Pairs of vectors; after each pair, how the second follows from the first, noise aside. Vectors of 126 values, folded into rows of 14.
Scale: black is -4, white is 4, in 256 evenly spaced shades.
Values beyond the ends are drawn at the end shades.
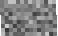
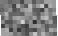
shuffled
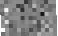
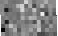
negated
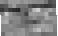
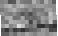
reversed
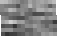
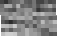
negated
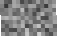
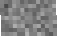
shrunk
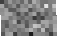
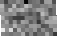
reversed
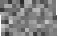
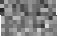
wrapped around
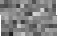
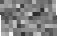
negated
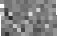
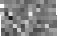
copied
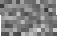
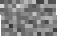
reversed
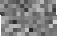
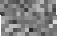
copied
